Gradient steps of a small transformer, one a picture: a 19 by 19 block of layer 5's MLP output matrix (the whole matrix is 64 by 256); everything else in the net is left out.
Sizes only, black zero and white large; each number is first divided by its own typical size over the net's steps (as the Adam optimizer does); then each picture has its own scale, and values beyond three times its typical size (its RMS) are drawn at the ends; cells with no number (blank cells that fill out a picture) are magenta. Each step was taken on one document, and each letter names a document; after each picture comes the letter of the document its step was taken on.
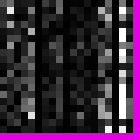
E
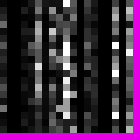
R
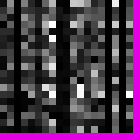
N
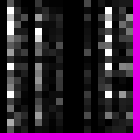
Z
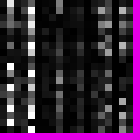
E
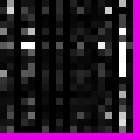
E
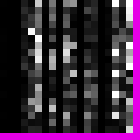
R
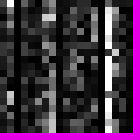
N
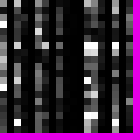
Z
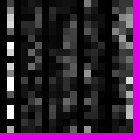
R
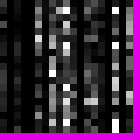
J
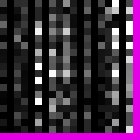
J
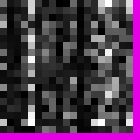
N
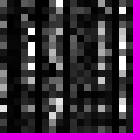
E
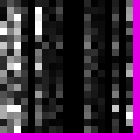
Z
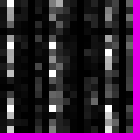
J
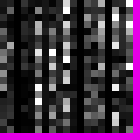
R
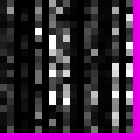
J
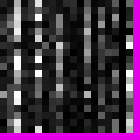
Z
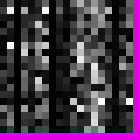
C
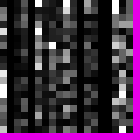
R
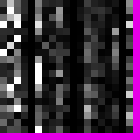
Z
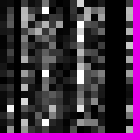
C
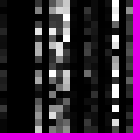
J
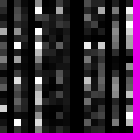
Z
